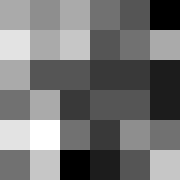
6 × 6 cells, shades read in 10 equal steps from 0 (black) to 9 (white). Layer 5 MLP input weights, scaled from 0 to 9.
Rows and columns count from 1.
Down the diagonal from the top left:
6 6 3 3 5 7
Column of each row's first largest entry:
1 1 1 2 2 2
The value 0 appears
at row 1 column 6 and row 6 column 3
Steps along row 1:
down up down down down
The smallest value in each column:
4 3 0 1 2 0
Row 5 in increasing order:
2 4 4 5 8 9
